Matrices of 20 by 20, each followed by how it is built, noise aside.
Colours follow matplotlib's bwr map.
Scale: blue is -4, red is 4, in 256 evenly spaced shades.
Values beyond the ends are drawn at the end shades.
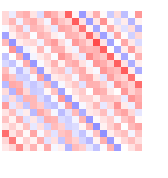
Toeplitz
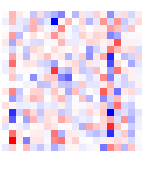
uneven columns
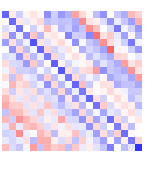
Toeplitz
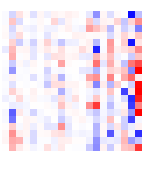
uneven columns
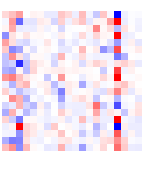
uneven columns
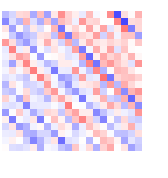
Toeplitz
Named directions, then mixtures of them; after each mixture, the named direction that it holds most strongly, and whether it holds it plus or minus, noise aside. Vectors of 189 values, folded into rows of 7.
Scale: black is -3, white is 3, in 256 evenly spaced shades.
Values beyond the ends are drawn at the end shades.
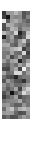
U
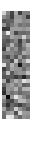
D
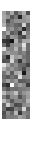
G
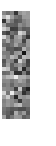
U, minus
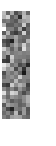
G, plus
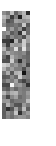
G, plus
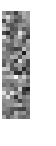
U, minus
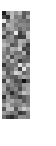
U, plus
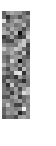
U, plus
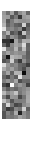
G, plus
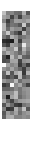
G, plus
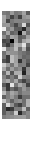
G, plus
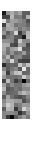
U, plus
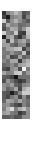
U, plus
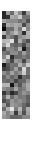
G, minus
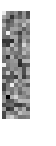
D, plus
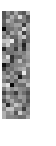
G, minus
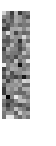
D, plus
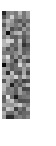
D, minus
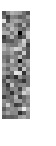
U, plus
